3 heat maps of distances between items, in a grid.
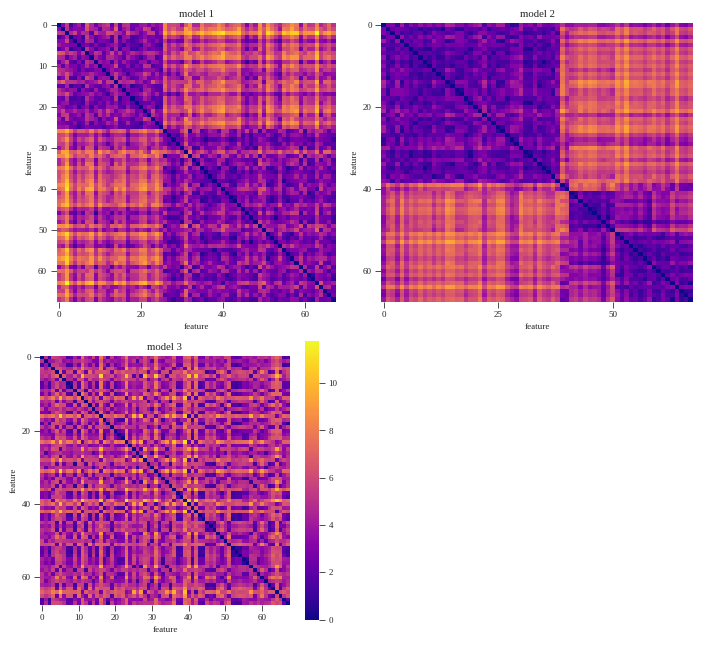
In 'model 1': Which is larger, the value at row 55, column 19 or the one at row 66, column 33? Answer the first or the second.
the first
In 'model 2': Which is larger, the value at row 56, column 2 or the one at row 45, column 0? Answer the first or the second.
the first
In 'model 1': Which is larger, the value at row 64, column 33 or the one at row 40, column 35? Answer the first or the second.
the second
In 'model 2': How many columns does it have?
68
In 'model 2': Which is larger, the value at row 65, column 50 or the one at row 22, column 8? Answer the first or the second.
the first
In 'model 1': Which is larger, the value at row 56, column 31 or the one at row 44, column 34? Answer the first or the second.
the first
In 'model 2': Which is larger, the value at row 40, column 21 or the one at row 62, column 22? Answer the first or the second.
the first
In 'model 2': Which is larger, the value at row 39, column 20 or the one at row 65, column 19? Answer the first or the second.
the first
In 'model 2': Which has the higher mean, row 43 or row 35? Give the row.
43
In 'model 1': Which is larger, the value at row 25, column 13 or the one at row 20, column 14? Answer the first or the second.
the second
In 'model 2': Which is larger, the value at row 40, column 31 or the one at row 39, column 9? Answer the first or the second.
the second
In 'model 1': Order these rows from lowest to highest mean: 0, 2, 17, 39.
17, 39, 0, 2
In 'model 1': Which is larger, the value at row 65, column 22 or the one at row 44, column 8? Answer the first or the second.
the second
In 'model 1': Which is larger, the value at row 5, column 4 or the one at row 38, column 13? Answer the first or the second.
the second
